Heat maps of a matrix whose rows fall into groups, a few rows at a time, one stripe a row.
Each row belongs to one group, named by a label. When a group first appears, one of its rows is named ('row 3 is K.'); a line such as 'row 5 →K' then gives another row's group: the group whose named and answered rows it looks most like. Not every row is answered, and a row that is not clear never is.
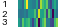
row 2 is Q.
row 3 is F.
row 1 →F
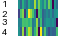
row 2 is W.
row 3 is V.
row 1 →Q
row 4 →F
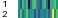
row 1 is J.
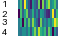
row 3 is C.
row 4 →Q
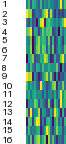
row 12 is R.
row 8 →Q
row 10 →J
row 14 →W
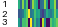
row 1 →J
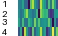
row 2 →F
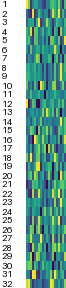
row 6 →Q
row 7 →W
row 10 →J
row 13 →Q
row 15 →J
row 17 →F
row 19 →W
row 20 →R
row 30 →R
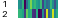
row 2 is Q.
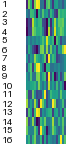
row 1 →W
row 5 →Q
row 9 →F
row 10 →V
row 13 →W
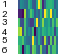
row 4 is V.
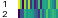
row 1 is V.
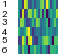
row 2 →F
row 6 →J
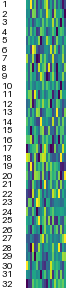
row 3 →Q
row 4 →J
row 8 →F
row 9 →J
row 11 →R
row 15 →C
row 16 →R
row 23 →W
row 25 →F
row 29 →C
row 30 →V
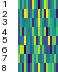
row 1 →J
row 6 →R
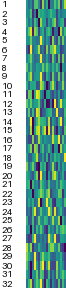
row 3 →J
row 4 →R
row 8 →Q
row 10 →J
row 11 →W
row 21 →C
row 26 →C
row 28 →V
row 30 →C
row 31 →C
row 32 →W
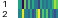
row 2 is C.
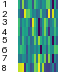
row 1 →Q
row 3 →J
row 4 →J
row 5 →Q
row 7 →Q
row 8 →R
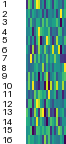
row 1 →W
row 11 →F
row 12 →W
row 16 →V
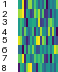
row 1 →F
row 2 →R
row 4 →V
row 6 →C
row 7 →R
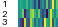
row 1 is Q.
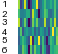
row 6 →J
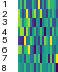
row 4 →R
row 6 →V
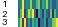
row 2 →W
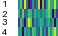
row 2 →Q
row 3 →W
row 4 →C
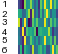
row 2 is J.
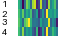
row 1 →C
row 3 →V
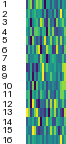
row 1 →W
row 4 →F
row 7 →J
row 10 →C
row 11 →C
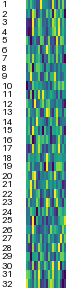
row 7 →V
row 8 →W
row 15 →V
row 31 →V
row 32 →V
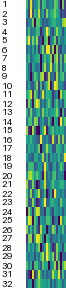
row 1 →Q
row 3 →C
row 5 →V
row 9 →C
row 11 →R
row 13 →Q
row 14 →R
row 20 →V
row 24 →W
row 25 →R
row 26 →J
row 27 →W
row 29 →Q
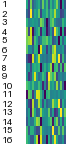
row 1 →Q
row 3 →J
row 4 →Q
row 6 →J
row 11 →W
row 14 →W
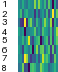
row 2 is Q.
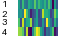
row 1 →Q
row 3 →Q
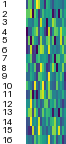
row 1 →W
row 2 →R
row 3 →J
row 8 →J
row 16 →F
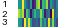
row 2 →R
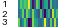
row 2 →R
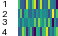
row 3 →Q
